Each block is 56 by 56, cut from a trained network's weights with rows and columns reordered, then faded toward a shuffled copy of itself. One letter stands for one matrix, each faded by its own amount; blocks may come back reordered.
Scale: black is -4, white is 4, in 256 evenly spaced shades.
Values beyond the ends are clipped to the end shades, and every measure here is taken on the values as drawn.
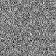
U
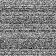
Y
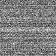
Y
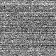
Y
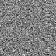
U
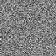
U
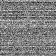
Y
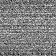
Y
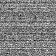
Y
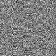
U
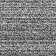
Y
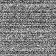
Y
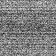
Y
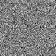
U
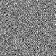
U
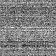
Y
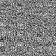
U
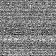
Y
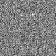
U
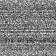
Y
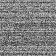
Y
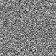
U
